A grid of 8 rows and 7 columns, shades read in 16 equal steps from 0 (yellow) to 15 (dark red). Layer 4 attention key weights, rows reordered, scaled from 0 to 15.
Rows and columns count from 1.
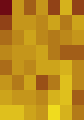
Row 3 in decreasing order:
8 7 6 6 6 5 4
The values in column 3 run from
4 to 9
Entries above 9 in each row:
3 1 0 0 0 1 0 0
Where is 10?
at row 6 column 4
